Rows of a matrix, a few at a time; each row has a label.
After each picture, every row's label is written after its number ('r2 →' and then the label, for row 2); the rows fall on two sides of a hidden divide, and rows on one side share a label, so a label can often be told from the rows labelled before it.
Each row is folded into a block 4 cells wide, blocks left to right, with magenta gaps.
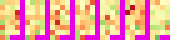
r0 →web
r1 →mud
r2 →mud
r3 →mud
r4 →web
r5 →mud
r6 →web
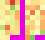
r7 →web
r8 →web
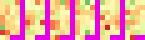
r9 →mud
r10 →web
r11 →mud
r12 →mud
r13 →web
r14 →mud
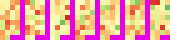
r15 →web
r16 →mud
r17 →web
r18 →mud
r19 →mud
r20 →mud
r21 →mud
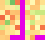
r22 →mud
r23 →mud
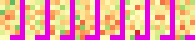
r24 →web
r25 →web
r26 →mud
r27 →mud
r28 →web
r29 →web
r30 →web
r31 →web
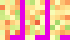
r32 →mud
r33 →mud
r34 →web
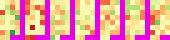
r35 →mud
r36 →mud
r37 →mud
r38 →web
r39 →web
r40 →web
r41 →mud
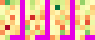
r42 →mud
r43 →web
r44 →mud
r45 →mud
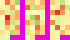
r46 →web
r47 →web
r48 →mud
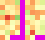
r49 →web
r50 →web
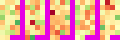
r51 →web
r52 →web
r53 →mud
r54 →web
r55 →web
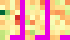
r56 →web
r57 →web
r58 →mud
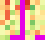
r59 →web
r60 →web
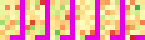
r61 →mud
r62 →mud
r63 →web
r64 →web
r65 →web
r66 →mud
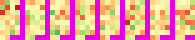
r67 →mud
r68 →web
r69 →web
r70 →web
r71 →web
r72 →web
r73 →mud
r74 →mud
